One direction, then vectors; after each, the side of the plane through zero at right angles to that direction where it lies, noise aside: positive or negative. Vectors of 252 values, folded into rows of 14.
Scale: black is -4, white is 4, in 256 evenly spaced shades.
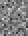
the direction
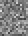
negative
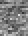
negative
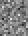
negative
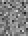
negative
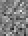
positive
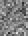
negative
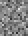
positive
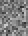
negative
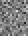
negative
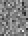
negative
